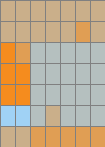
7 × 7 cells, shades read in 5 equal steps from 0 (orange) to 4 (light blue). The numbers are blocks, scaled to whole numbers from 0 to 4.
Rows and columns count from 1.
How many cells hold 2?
16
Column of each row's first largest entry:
1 1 3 3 3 1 1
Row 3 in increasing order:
0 1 3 3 3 3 3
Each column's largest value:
4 4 3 3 3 3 3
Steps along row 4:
same up same same same same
